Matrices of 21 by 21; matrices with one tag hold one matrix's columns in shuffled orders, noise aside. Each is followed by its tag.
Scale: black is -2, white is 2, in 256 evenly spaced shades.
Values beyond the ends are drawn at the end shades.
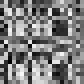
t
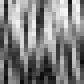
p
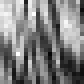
p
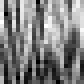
p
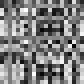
t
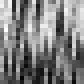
p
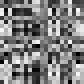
t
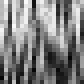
p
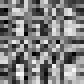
t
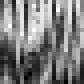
p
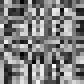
t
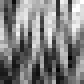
p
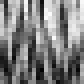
p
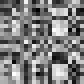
t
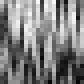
p
